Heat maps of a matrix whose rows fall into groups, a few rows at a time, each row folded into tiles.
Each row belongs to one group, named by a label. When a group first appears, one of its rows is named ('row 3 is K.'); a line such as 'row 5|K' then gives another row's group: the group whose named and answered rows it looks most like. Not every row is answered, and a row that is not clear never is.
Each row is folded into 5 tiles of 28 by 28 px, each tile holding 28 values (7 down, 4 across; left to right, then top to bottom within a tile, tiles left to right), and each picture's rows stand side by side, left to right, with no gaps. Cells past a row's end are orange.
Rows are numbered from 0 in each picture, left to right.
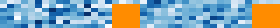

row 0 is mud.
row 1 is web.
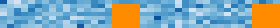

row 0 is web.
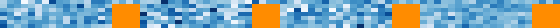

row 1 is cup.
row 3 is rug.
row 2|web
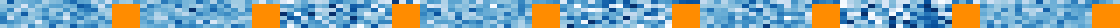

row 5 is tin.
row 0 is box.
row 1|mud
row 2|cup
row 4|tin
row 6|box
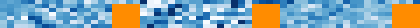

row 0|mud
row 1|web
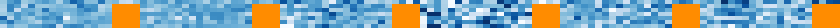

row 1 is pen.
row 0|box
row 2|rug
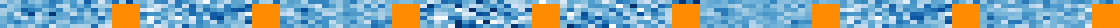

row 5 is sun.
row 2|sun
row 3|mud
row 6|pen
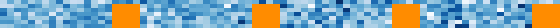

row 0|box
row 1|rug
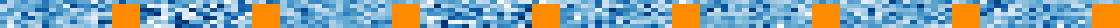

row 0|rug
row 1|mud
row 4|mud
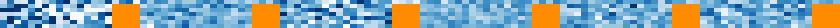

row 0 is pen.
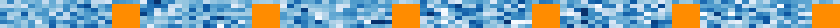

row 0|box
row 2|sun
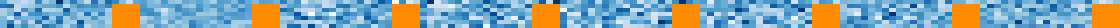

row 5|rug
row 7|mud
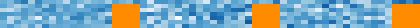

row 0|pen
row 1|pen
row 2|tin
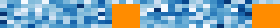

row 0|cup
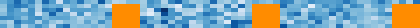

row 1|sun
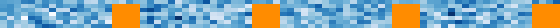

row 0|mud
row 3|cup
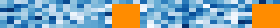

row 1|rug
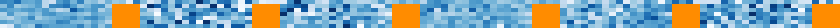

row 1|mud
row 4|box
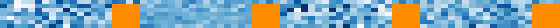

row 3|box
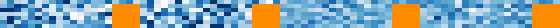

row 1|box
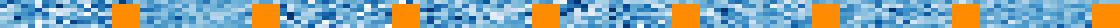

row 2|tin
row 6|mud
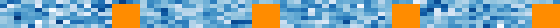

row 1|sun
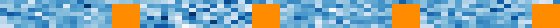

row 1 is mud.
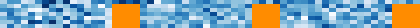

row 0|tin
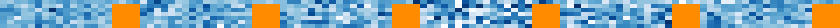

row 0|mud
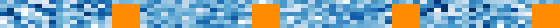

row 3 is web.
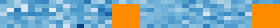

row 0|web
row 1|tin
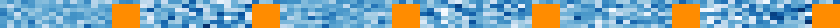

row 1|tin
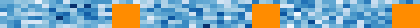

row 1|tin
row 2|box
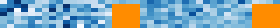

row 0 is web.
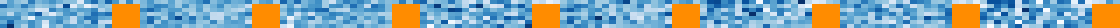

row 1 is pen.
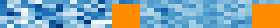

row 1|sun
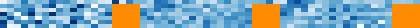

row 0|cup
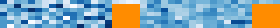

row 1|sun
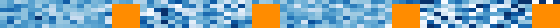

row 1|sun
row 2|tin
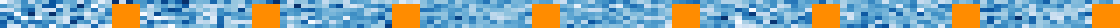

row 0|cup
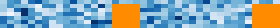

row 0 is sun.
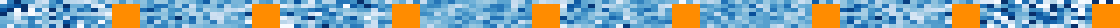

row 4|box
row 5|cup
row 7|cup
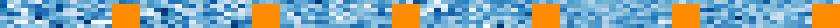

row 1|sun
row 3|web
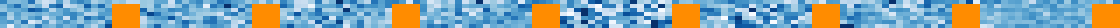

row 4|sun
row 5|mud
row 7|rug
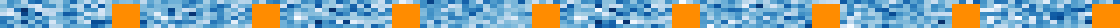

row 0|sun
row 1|cup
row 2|mud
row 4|mud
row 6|rug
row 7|pen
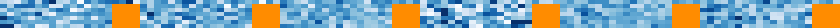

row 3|sun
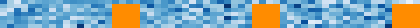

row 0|web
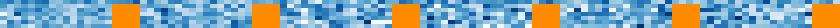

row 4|web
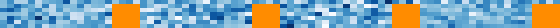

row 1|pen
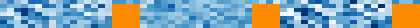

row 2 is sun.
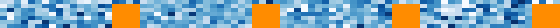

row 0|tin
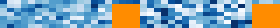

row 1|sun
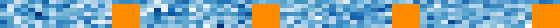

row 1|web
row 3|tin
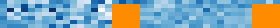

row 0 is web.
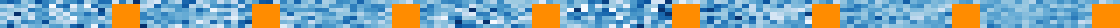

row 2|rug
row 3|mud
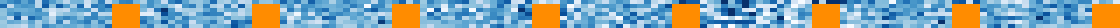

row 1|sun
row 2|rug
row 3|web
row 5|cup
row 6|rug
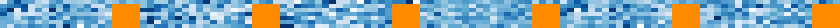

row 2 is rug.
